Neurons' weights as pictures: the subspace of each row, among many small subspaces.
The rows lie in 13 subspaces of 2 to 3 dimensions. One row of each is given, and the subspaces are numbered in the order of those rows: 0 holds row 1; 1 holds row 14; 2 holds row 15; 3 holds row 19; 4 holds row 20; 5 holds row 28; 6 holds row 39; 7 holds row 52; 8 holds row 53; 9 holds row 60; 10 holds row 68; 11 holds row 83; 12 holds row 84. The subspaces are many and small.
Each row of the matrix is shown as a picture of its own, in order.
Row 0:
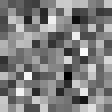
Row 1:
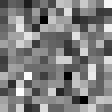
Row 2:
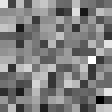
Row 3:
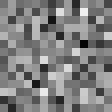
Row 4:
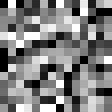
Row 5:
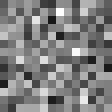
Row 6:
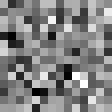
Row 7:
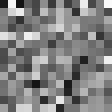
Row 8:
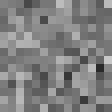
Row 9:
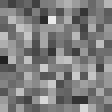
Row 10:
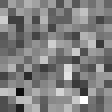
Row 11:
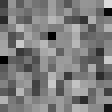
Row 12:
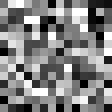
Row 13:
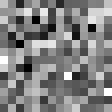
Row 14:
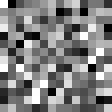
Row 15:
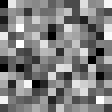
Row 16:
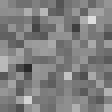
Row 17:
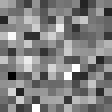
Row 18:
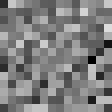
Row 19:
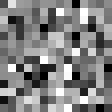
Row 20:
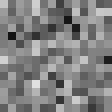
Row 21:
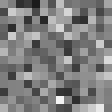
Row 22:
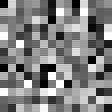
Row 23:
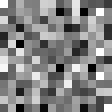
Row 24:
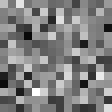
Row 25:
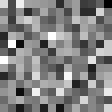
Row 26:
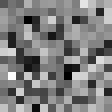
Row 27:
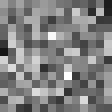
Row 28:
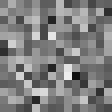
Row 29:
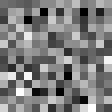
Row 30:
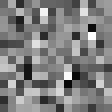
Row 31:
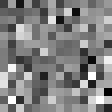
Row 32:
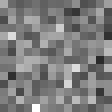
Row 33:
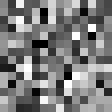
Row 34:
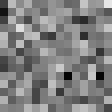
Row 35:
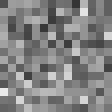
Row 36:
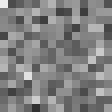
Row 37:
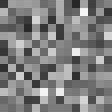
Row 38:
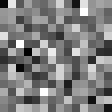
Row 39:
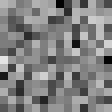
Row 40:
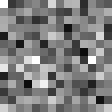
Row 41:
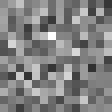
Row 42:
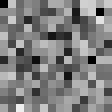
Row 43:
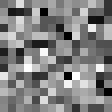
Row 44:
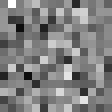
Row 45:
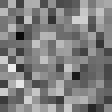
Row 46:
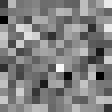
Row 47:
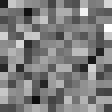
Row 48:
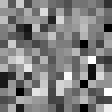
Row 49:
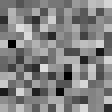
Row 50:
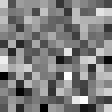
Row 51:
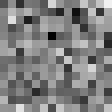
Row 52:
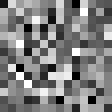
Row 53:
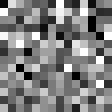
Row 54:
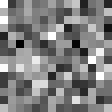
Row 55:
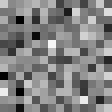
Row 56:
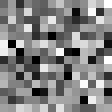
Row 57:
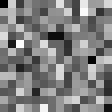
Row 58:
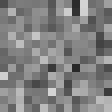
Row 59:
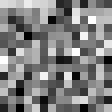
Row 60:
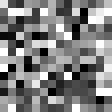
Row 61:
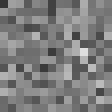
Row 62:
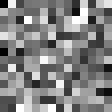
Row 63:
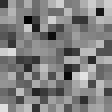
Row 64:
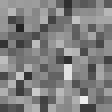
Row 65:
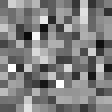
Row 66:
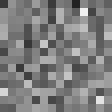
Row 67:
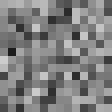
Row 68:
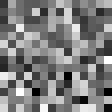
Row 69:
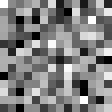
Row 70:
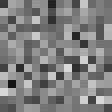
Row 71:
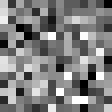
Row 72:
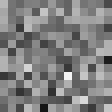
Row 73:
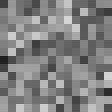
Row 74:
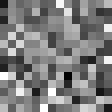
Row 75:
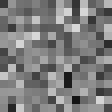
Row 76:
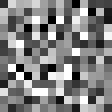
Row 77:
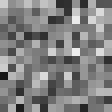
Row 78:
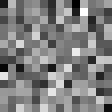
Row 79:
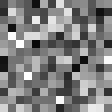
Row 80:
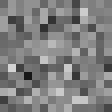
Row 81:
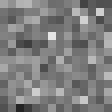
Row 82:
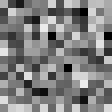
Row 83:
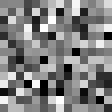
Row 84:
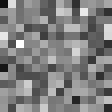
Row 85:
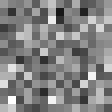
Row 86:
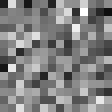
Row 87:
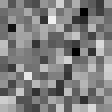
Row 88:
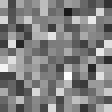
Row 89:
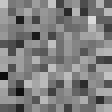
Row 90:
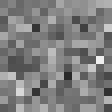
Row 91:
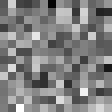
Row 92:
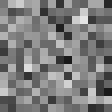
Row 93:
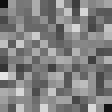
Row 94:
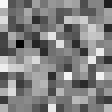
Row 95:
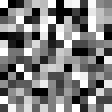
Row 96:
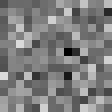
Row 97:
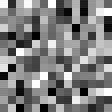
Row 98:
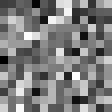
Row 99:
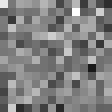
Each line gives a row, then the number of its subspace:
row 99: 8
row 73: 4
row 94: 2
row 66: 12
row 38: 7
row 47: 1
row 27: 5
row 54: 2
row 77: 6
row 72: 10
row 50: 10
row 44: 3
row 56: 5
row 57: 7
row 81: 8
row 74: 10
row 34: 1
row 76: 7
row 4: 4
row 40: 2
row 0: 0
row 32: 5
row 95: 8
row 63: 5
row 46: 1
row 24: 11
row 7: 4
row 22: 12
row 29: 10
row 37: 7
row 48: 11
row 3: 11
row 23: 12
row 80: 3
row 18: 1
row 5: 11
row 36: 1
